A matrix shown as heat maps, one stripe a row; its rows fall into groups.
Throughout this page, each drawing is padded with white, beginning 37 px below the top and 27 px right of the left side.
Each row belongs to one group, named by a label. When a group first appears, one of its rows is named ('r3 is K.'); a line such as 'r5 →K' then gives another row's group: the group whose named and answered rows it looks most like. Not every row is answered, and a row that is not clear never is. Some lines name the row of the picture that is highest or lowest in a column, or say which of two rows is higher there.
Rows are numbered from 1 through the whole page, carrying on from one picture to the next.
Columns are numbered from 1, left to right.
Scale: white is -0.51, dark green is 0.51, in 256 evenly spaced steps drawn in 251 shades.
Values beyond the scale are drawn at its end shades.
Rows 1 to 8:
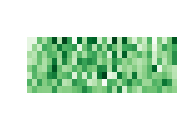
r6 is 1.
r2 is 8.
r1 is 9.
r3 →9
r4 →9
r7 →8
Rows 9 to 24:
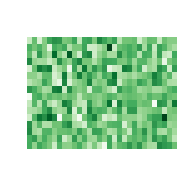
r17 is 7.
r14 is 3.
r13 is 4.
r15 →3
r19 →1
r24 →8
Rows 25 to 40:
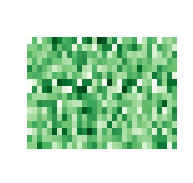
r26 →1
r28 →4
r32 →4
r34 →7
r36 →9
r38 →9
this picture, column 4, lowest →35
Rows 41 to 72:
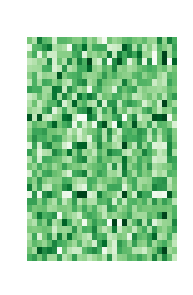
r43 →8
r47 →4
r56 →4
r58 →4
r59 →9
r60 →4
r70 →1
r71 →7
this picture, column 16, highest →53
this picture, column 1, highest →52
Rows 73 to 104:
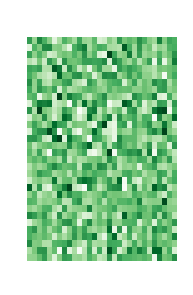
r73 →8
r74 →4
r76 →9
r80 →7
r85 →1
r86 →7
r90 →3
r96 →8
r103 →3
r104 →8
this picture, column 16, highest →85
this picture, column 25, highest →89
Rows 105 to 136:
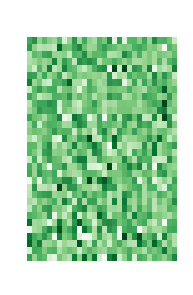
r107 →4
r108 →9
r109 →9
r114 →7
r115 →7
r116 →8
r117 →4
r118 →1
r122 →4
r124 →7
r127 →4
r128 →9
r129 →4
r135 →7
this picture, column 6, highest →108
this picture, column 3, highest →134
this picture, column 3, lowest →125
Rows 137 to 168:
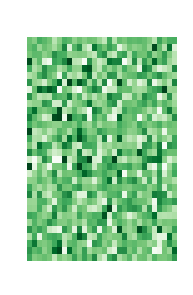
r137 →8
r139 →1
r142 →3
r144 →7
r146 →3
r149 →8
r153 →8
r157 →1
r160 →8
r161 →1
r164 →8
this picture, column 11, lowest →144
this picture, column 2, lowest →154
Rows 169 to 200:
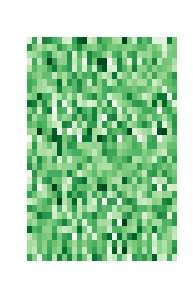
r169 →4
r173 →1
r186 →7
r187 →8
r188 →7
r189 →4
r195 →9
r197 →1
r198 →9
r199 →9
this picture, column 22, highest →197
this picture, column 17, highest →197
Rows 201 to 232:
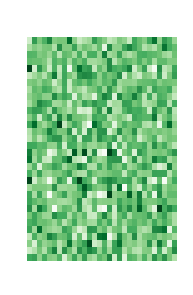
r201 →7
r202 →8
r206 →9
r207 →3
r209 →1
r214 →1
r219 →4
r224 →8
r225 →8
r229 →1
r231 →9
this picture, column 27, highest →225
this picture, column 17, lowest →229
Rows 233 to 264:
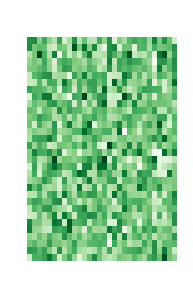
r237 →8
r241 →4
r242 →1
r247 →7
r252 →4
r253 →3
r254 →8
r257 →4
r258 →9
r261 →9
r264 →7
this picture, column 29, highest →252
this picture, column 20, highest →241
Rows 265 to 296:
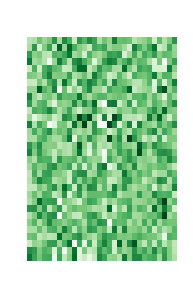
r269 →4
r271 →9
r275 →7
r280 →8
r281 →8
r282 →8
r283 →1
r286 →9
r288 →7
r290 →7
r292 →9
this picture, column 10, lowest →294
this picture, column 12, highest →277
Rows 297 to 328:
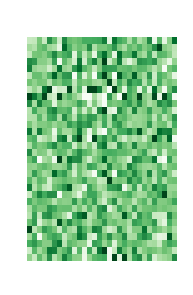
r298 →3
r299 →1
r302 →1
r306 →8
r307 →1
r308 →9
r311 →3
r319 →7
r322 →4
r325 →4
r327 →1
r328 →9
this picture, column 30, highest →297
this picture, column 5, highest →304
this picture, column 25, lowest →304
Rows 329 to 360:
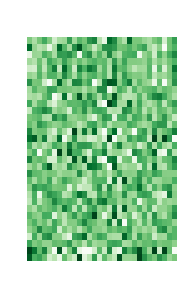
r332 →9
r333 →9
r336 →1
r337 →3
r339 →4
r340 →1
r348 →8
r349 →9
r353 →9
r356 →7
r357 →4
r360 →8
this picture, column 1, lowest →331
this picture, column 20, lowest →355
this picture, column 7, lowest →360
